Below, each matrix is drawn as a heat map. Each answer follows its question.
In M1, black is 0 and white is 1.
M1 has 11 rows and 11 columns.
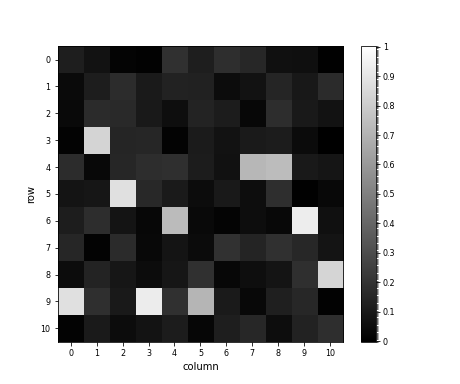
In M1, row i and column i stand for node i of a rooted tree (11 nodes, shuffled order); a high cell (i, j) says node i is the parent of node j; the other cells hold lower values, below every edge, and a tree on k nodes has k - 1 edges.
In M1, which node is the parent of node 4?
6
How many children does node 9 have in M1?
3
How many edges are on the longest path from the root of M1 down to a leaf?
3
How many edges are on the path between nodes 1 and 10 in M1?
6
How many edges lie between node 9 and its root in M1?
1
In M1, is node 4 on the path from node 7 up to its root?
yes
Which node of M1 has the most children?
9
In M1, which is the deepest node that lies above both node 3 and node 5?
9
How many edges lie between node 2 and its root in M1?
3
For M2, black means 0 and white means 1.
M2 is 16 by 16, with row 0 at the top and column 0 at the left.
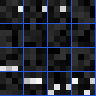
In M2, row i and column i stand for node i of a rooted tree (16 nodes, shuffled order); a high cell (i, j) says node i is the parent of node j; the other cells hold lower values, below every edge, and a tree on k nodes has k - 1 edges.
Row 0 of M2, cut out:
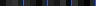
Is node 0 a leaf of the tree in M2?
yes
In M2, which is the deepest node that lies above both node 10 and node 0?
11
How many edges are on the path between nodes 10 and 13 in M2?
5
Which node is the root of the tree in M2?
13
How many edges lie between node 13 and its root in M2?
0
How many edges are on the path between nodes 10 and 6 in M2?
6
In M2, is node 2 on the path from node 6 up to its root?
no
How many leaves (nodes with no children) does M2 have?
11
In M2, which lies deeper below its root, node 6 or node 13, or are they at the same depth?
node 6
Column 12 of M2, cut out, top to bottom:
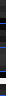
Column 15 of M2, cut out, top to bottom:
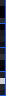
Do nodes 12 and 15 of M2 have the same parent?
yes
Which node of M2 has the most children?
13
